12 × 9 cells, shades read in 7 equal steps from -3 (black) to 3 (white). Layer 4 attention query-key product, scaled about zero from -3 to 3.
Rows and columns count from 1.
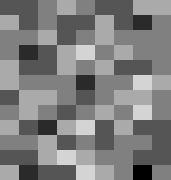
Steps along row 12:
down up same up down down down up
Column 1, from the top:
-1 1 0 0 1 1 -1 0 1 0 -1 1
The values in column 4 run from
-1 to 2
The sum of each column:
2 -7 -1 1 3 2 0 -2 -1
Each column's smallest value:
-1 -2 -2 -1 -2 -1 -1 -3 -1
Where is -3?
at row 12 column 8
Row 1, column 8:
1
